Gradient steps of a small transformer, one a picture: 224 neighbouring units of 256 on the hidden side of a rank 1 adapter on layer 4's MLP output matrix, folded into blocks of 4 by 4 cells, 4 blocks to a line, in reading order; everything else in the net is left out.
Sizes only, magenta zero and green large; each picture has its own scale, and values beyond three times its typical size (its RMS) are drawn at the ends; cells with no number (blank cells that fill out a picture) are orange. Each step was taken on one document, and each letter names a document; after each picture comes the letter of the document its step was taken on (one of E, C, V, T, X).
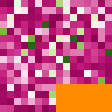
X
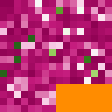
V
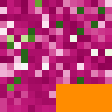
X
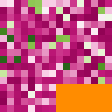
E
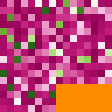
V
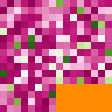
X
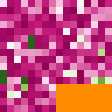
E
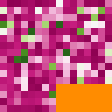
X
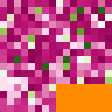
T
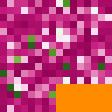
V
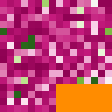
E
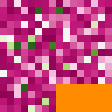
V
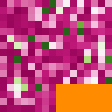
V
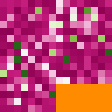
X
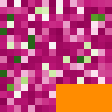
T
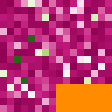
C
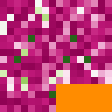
T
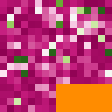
X
